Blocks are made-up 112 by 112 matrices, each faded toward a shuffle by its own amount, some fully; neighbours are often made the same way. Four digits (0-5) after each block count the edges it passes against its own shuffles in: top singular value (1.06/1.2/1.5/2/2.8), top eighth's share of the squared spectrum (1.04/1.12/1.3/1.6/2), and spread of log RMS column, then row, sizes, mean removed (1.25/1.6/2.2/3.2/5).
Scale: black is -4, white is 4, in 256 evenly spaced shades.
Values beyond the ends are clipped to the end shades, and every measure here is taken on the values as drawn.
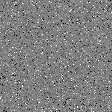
0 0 0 0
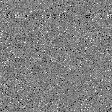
3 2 0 1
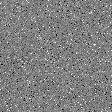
1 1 0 0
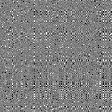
5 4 3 3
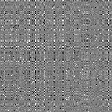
5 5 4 3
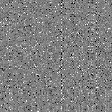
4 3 2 1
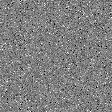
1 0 1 0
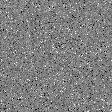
0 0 0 0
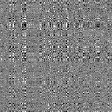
5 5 4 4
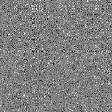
4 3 2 2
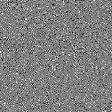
4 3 1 2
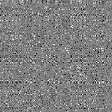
5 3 2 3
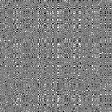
5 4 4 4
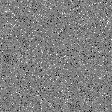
3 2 0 0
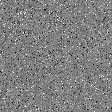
2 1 0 0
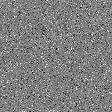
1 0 0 0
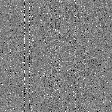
3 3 3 0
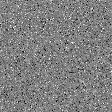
0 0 0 0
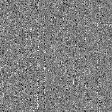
1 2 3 0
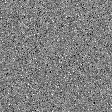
0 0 0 0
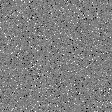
0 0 0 0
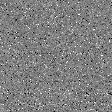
1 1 0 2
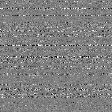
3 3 0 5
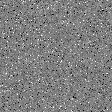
0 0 0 0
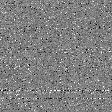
2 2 0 2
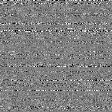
2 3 0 4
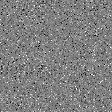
3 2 1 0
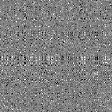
5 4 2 3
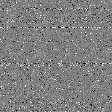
2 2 0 3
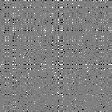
5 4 3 3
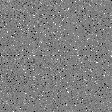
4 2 1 1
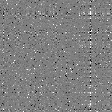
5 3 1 1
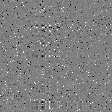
4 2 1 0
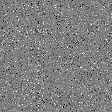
3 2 1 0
